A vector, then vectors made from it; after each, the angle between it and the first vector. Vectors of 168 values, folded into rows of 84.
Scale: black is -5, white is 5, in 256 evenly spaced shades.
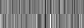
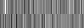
orthogonal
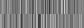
partly aligned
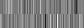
partly aligned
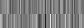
nearly parallel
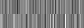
partly aligned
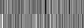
partly aligned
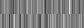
partly aligned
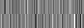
orthogonal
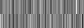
partly aligned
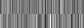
nearly parallel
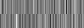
partly opposed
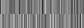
partly aligned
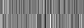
nearly parallel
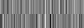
nearly opposite
